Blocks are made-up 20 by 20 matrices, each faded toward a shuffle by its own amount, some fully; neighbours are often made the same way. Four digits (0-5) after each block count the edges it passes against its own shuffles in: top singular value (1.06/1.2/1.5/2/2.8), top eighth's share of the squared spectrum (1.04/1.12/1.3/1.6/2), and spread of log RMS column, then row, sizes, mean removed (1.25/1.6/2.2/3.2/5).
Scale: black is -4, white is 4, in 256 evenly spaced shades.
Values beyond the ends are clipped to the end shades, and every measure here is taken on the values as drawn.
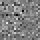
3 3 2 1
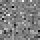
2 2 0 1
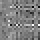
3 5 2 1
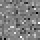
0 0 0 0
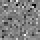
1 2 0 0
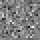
0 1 0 1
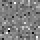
0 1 0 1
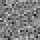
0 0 0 0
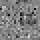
2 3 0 1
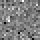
0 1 0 0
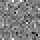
0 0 0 0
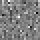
1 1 0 0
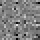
3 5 1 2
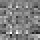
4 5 2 3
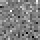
0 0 0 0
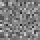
3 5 2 1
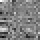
3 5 2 2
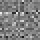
3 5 2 2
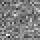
2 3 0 1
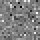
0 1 0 0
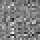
3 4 2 2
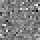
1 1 0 0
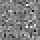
1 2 0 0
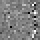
3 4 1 0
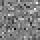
1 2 0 0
